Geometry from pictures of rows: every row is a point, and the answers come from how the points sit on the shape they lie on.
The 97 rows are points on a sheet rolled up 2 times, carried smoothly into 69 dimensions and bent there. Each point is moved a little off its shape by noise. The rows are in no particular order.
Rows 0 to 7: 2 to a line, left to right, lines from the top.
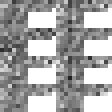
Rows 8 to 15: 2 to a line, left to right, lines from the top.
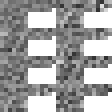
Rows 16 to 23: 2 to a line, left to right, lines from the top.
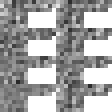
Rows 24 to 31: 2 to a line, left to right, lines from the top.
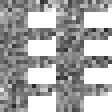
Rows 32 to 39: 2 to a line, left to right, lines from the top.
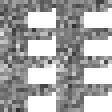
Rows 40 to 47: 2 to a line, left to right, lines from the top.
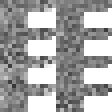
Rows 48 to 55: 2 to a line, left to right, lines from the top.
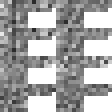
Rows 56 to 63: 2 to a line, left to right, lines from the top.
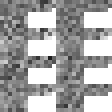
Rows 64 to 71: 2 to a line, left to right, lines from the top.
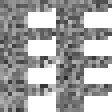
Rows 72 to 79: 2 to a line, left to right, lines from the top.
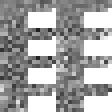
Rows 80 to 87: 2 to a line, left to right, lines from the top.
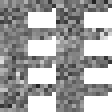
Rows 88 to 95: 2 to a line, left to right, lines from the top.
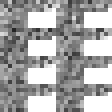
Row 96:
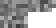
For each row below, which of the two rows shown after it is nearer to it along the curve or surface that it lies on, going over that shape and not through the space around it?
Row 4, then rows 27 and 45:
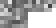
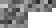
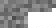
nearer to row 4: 27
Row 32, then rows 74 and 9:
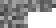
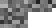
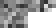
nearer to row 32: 74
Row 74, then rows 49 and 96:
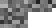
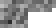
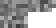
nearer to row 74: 96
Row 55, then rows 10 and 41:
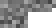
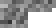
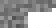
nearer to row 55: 41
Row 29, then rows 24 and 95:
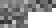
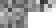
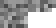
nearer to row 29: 95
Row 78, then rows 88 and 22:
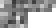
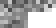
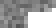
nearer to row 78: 88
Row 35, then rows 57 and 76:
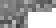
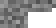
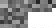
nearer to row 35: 57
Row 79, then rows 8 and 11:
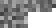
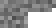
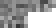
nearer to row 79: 11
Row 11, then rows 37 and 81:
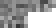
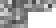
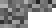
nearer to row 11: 81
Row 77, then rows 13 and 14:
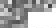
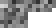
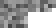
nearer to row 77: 13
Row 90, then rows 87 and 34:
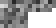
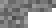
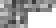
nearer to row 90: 34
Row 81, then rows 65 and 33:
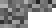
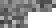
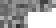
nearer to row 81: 65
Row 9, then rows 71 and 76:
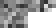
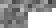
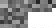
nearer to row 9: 76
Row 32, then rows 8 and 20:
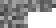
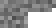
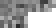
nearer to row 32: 20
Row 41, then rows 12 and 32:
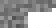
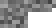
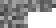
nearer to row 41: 12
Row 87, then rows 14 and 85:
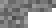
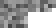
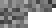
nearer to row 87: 14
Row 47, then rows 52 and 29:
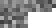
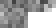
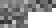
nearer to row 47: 29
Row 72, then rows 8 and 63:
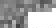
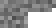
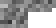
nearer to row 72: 8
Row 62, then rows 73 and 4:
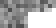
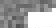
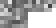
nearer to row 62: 73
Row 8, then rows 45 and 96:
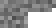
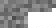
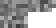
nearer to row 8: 45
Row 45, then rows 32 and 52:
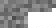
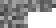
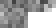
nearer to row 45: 52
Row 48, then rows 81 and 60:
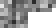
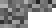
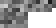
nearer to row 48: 60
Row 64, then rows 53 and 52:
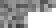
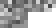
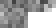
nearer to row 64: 52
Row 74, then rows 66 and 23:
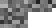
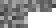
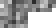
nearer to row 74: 66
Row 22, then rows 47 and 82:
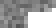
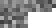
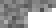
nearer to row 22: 82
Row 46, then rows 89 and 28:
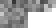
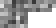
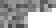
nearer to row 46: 28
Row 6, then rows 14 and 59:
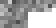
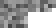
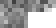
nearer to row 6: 59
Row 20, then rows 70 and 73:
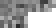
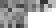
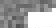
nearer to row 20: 73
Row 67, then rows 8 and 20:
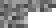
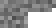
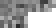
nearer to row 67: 20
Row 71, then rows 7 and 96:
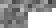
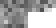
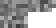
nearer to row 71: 7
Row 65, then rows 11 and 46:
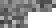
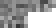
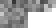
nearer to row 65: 11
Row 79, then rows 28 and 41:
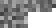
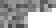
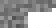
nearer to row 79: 28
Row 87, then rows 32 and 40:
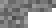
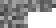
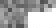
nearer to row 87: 40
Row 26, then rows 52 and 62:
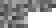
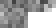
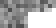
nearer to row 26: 62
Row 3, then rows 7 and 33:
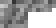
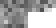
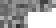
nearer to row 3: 7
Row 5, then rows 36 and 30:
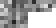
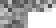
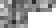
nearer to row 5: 30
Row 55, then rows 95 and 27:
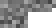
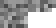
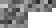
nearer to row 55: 95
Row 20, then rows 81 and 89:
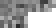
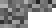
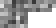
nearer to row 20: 81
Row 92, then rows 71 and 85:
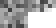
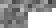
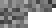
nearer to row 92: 85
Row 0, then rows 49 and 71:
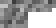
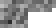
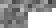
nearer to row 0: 71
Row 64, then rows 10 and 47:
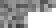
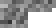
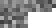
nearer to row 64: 47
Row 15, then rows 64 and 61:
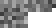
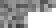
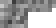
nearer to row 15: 64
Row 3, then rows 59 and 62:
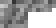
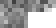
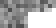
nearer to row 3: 59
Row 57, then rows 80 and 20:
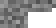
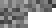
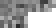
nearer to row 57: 20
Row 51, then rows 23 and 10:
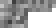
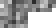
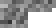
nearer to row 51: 10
